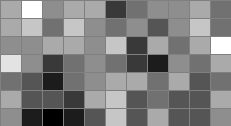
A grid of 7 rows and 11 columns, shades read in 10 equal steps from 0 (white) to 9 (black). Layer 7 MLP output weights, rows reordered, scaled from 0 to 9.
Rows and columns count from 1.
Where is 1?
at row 4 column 1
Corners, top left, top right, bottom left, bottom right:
3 5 4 4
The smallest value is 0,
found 2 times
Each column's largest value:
5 8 9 8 6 7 7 8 6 6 5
